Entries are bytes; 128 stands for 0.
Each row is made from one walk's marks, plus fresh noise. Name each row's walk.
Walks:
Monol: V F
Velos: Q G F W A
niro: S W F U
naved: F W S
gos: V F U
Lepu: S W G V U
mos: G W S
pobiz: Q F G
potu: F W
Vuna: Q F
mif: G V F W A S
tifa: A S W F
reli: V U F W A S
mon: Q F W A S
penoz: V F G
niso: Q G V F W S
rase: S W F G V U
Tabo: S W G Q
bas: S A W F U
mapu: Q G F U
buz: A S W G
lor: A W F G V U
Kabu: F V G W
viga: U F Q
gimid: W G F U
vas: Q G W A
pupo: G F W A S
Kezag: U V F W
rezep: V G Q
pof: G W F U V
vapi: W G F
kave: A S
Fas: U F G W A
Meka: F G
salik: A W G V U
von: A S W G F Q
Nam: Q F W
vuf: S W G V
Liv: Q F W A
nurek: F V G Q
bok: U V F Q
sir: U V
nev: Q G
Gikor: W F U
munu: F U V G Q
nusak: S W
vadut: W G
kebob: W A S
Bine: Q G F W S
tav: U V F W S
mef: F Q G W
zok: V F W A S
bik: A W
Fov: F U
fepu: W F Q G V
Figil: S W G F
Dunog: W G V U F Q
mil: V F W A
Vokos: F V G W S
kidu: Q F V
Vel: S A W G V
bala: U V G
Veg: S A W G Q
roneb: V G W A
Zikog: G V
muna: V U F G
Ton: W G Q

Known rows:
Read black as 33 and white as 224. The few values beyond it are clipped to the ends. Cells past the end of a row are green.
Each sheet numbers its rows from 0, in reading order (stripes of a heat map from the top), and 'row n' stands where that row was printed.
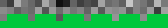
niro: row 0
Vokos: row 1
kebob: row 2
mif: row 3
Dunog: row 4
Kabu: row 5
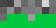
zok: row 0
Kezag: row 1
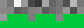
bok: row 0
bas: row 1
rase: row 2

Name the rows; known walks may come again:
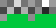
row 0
Zikog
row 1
Monol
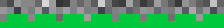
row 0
potu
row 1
nurek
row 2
Veg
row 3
Kezag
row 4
bas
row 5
Liv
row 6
Figil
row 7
lor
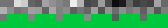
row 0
Vuna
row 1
mef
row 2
kidu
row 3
roneb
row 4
kebob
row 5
zok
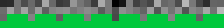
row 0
buz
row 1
Lepu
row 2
mon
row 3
niro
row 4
kave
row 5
mif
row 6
rase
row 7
mos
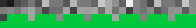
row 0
nusak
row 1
Gikor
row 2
Kabu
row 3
pobiz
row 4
muna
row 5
tav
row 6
Dunog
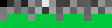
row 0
bik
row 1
penoz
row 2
Vel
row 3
vuf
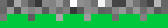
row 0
Vokos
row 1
naved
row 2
gos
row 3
bok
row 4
von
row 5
reli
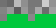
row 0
fepu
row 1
rezep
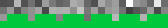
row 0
salik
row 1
vapi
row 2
nev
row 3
niso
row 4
Fov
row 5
bala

